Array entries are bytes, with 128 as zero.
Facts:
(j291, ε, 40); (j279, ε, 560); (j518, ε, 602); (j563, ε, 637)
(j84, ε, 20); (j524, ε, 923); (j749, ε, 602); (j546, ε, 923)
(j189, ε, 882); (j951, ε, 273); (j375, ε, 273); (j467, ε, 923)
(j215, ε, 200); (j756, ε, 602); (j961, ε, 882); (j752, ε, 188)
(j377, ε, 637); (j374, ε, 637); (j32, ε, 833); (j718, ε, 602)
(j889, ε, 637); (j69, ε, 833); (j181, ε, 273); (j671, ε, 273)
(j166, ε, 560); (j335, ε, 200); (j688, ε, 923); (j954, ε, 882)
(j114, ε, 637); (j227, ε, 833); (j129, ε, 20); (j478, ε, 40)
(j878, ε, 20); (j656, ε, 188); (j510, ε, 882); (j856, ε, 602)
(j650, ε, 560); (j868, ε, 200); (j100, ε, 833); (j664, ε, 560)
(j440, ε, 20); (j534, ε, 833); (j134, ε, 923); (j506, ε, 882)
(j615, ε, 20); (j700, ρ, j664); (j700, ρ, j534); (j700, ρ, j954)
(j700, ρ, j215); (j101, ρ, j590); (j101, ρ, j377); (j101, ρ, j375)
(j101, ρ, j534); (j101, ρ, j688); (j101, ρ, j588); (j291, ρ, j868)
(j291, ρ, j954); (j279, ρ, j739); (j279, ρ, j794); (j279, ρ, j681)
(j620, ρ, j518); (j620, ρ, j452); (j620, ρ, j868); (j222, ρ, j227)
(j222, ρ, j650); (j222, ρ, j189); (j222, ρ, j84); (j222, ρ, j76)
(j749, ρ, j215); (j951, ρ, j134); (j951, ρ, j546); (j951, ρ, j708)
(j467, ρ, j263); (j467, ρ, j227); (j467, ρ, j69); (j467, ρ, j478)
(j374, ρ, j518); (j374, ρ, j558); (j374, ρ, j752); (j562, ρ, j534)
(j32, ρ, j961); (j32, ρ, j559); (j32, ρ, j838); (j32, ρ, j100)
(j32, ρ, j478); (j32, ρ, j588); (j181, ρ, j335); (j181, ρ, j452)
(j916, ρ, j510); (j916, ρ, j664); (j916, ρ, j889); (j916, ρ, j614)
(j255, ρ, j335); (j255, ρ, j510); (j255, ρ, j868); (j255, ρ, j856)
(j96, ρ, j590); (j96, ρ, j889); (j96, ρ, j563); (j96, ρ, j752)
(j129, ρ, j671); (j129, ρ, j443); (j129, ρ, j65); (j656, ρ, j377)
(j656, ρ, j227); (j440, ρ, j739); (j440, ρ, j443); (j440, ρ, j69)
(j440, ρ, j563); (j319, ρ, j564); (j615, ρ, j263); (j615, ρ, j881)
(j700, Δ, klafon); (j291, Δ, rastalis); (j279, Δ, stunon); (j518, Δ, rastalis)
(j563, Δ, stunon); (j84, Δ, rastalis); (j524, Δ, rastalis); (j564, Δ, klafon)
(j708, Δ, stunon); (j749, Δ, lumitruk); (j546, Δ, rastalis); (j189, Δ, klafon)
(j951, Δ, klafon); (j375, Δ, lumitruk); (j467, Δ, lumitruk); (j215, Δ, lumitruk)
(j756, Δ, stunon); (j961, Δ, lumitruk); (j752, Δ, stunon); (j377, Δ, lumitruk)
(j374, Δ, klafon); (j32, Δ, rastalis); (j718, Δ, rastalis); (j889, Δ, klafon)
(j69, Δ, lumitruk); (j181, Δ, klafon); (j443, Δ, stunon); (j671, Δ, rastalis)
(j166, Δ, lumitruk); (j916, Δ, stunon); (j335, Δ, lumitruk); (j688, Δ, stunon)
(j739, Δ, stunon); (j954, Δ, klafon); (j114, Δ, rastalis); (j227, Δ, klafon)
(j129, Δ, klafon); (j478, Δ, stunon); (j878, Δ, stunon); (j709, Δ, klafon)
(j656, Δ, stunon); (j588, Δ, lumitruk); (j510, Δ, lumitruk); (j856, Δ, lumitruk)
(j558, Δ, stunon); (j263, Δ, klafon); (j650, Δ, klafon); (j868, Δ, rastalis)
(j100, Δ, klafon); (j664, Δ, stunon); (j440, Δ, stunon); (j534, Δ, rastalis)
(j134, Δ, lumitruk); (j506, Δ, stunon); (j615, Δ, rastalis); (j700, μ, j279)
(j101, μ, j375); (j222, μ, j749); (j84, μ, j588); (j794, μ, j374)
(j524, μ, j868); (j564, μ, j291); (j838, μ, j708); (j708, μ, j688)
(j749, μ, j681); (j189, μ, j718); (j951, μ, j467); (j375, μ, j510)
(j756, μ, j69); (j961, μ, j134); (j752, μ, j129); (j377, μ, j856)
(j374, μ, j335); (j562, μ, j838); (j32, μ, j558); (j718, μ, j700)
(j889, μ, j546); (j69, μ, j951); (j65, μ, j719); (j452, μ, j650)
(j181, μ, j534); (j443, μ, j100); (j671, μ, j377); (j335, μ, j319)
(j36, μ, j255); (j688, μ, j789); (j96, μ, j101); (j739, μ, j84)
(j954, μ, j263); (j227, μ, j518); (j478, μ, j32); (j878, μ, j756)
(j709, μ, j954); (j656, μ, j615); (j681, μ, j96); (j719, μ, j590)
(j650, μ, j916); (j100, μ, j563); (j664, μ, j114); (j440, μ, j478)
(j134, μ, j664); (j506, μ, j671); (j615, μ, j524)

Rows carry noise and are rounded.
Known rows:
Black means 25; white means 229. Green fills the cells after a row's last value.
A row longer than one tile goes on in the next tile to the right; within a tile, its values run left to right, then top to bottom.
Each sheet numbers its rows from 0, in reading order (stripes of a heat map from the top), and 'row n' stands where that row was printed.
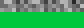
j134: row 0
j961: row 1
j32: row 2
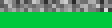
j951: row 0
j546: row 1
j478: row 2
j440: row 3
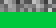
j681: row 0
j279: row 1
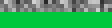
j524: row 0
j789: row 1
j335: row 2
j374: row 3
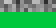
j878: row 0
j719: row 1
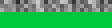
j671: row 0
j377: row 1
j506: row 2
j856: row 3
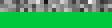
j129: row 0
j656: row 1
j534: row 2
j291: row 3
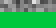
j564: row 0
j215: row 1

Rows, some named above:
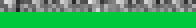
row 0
j620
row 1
j319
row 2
j789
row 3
j916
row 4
j375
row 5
j789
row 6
j114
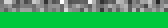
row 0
j510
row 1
j614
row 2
j700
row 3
j291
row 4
j563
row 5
j227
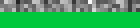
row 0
j518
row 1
j708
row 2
j563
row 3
j700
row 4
j181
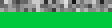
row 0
j954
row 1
j101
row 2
j467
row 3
j227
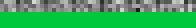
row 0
j590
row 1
j954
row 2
j69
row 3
j452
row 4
j562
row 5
j889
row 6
j96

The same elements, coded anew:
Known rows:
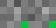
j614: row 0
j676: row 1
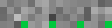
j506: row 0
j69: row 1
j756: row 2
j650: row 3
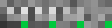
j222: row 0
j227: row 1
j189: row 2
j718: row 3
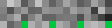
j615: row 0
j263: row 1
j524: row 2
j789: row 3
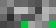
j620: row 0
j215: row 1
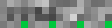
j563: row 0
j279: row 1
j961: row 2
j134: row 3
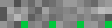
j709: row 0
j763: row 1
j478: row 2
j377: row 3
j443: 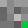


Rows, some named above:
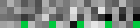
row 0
j114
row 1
j749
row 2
j534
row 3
j375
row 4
j96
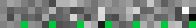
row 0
j563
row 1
j518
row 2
j440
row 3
j534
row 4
j291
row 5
j263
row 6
j101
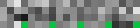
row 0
j467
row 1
j279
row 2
j916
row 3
j166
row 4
j222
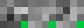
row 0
j620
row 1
j134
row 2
j215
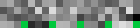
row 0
j951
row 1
j656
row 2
j588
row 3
j518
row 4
j375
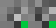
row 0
j752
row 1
j374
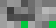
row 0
j558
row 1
j954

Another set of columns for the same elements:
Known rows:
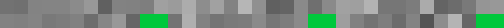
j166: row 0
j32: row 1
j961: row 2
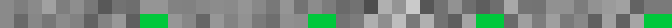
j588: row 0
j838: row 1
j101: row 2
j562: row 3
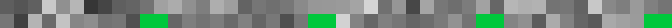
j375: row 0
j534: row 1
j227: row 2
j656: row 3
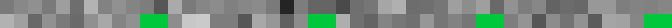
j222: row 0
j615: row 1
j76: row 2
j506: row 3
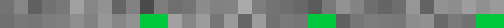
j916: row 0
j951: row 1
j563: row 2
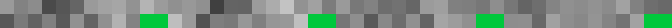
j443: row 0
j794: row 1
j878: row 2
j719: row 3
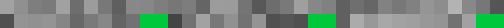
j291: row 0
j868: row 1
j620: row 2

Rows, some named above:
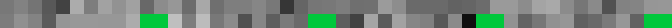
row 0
j279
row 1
j263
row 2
j856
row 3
j377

